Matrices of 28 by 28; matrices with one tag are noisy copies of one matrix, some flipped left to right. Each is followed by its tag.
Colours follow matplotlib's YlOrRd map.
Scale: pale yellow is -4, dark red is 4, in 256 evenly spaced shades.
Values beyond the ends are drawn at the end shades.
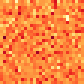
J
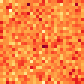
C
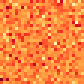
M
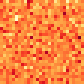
J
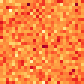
C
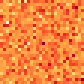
M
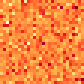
M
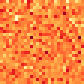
J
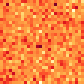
C
